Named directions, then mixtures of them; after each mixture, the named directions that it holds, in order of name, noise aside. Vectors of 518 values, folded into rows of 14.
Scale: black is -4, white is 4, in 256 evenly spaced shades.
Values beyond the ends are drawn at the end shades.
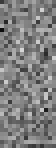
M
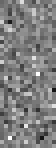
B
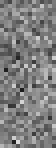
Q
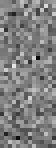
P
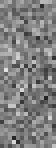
Q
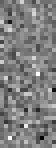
B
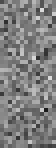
M, P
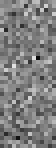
P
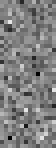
B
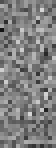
M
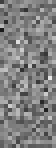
M, Q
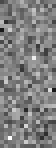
B, M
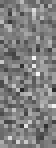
B, Q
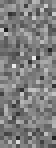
P, Q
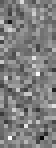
B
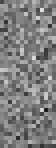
M, P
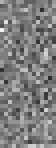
M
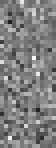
B, P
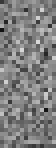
M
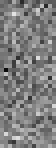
P, Q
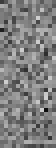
M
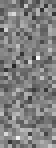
P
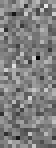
P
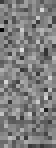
M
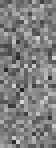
Q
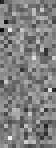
B, M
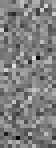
P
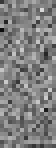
M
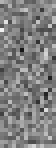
M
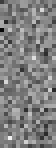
B, M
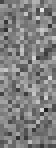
M, P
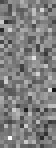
B, M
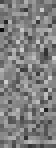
M
